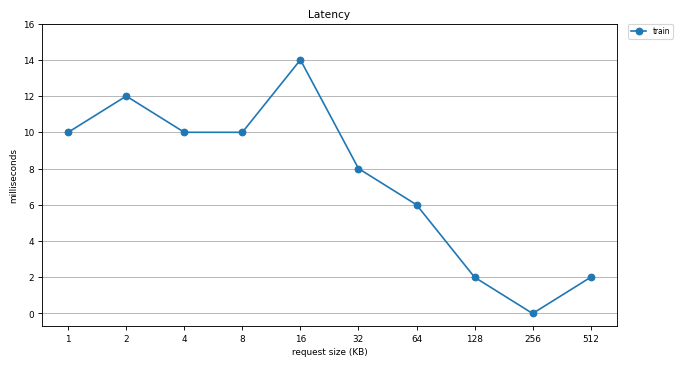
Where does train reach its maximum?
16
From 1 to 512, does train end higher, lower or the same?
lower
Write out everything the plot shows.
Title: Latency
x-axis: request size (KB), ticks 1 2 4 8 16 32 64 128 256 512
y-axis: milliseconds, ticks 0 2 4 6 8 10 12 14 16
Legend: train
Values:
train: 10 12 10 10 14 8 6 2 0 2
